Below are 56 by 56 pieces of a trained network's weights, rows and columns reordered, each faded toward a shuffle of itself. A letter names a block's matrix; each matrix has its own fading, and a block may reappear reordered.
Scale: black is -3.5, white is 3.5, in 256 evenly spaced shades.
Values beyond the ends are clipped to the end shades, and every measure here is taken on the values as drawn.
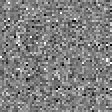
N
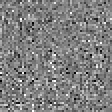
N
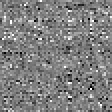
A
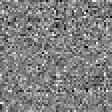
N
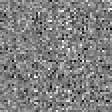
N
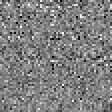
N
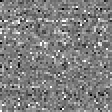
A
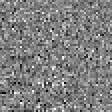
N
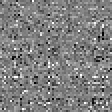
A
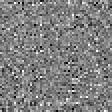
N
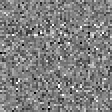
N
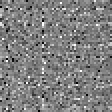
A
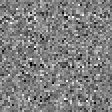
N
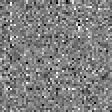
N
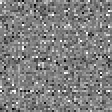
A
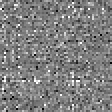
A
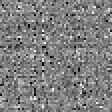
A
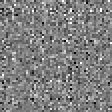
N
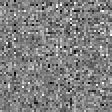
N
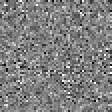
N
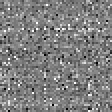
A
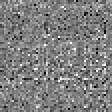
A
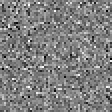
N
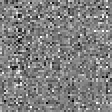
N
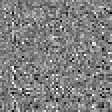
N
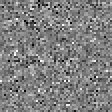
N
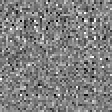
N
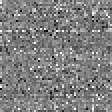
A
